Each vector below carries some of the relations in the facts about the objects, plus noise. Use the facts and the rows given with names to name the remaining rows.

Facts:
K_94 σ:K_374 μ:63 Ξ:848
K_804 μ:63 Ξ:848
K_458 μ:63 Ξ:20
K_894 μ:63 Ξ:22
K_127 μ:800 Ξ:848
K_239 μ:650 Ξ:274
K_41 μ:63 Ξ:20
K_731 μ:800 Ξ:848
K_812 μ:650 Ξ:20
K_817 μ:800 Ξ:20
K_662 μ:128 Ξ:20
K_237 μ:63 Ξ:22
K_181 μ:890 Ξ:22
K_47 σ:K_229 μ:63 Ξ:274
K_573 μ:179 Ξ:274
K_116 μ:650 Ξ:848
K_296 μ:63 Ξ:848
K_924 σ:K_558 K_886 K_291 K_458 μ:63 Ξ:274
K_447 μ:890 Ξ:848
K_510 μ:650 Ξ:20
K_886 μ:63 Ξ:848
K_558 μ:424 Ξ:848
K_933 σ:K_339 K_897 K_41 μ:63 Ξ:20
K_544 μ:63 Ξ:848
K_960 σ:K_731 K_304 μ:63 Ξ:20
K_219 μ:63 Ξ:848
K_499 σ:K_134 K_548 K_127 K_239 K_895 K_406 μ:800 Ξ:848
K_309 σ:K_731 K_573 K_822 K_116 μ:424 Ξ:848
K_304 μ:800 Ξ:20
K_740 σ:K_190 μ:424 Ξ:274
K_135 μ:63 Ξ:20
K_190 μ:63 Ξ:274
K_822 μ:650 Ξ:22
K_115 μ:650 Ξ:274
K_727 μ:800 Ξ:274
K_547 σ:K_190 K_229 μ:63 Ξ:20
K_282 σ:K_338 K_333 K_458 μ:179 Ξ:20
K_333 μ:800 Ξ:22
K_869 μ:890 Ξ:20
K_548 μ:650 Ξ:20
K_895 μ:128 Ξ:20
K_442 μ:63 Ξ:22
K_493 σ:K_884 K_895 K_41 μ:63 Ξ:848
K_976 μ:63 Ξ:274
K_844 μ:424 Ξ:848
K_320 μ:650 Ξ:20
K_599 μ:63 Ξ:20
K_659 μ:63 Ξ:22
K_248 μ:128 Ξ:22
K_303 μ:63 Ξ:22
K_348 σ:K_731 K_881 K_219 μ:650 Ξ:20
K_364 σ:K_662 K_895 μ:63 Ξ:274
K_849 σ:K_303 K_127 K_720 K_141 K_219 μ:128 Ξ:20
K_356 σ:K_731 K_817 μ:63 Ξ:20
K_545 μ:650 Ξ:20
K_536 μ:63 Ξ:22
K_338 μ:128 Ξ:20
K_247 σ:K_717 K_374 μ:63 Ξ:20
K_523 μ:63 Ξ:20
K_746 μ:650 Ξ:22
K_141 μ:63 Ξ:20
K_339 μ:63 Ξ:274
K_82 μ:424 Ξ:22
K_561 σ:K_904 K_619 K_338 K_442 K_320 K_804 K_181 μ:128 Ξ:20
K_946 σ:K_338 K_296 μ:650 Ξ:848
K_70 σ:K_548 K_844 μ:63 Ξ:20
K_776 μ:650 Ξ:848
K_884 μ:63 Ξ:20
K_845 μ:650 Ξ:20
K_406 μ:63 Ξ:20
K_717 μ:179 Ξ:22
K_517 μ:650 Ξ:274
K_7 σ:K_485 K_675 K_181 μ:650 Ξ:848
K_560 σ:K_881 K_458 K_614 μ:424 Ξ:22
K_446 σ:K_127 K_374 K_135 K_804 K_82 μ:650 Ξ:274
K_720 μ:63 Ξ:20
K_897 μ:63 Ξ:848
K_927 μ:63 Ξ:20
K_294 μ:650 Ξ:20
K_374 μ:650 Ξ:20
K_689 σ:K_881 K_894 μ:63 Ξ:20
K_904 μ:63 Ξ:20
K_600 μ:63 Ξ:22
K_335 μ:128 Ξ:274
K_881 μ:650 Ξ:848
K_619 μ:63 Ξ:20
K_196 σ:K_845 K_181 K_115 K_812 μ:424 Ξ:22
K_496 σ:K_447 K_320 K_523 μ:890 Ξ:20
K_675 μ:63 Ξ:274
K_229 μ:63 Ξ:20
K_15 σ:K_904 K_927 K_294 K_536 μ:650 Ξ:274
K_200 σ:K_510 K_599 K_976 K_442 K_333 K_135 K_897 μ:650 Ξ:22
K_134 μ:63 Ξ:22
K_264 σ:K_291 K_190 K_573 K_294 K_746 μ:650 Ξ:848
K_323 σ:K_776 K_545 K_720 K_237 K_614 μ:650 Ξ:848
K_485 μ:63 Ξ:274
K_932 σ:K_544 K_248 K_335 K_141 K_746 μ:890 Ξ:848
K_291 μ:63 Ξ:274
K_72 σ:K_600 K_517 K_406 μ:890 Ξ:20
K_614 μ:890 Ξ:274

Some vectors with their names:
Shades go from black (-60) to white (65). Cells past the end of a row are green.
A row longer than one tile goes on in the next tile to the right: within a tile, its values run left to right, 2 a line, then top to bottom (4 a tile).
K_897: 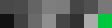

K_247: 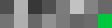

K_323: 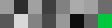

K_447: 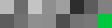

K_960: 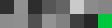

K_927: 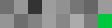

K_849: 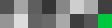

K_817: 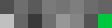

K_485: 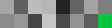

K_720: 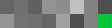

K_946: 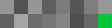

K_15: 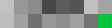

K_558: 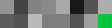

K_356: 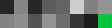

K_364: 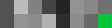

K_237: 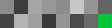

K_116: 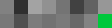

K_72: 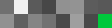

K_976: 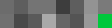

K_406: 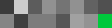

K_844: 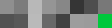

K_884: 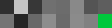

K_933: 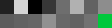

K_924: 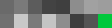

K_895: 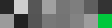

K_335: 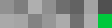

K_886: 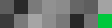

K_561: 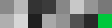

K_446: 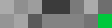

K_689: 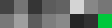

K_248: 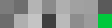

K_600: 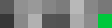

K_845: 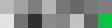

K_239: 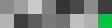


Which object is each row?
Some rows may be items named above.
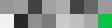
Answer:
K_294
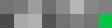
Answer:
K_659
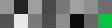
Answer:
K_323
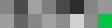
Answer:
K_573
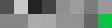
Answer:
K_547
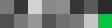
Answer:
K_127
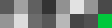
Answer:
K_849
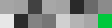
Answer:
K_294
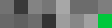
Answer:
K_333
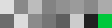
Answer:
K_196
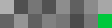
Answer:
K_946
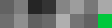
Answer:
K_282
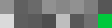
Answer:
K_545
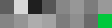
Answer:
K_547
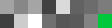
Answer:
K_932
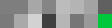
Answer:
K_248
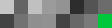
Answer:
K_447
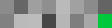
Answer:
K_248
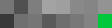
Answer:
K_442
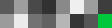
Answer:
K_849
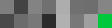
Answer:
K_333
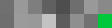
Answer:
K_47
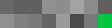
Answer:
K_720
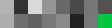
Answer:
K_614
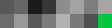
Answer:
K_282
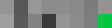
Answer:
K_822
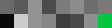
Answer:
K_94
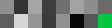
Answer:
K_323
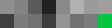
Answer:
K_200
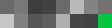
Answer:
K_348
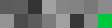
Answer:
K_458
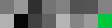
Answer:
K_510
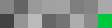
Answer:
K_536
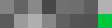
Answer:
K_309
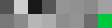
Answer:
K_547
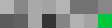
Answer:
K_82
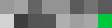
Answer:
K_374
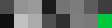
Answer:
K_499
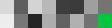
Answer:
K_115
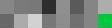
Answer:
K_264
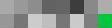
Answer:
K_740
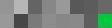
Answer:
K_869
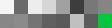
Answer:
K_181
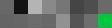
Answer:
K_731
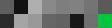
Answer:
K_219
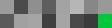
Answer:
K_560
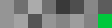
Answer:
K_727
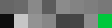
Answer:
K_94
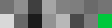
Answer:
K_338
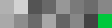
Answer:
K_496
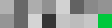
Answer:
K_746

